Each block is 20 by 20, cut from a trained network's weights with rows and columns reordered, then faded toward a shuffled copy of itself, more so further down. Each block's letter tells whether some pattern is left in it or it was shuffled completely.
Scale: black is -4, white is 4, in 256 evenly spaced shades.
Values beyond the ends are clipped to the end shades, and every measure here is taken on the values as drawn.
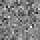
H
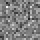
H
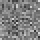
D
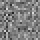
D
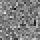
H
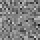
D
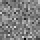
D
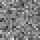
H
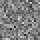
H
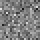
H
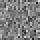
D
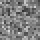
D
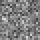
H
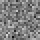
H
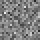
H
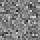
D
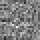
D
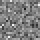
H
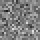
H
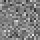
D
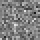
H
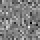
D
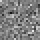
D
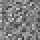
D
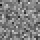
H
